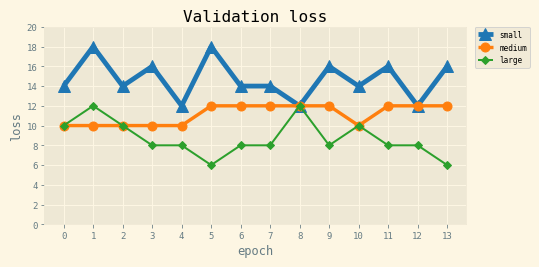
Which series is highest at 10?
small
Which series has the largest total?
small
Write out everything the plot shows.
Title: Validation loss
x-axis: epoch, ticks 0 1 2 3 4 5 6 7 8 9 10 11 12 13
y-axis: loss, ticks 0 2 4 6 8 10 12 14 16 18 20
Legend: small, medium, large
Values:
small: 14 18 14 16 12 18 14 14 12 16 14 16 12 16
medium: 10 10 10 10 10 12 12 12 12 12 10 12 12 12
large: 10 12 10 8 8 6 8 8 12 8 10 8 8 6
